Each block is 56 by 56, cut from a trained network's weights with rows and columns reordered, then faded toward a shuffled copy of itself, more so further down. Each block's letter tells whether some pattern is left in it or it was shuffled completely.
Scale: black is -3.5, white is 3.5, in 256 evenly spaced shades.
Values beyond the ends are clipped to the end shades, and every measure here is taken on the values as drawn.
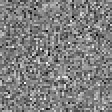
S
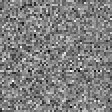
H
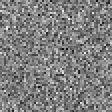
S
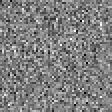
H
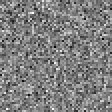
S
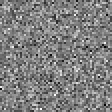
H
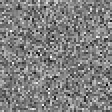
S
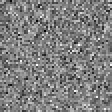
S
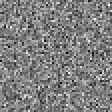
S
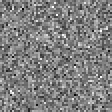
S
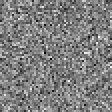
H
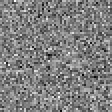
S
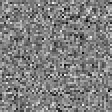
H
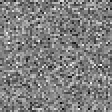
H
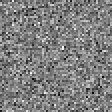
S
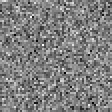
S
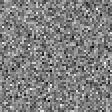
S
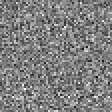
H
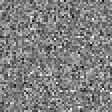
H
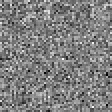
H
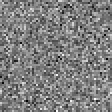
S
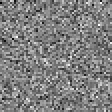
S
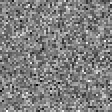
S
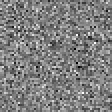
H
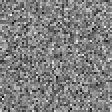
S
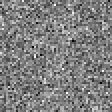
S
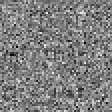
H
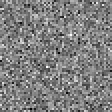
S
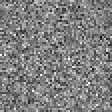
S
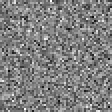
S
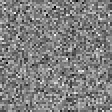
H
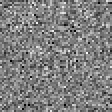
H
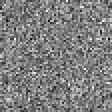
H
